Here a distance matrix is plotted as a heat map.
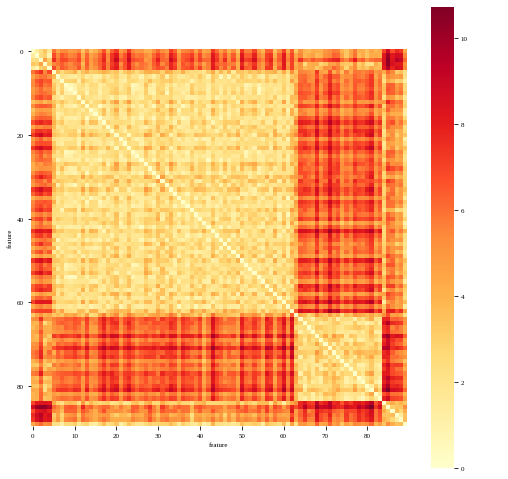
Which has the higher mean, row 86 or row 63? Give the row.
86
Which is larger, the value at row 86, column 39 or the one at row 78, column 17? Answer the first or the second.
the second
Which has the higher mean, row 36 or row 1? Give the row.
1
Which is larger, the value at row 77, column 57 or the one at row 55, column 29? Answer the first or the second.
the first
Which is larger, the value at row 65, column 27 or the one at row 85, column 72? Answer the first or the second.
the second
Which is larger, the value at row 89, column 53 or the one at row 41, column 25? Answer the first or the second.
the first
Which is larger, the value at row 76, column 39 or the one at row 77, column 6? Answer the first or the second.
the second
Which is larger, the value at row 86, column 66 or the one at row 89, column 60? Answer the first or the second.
the first
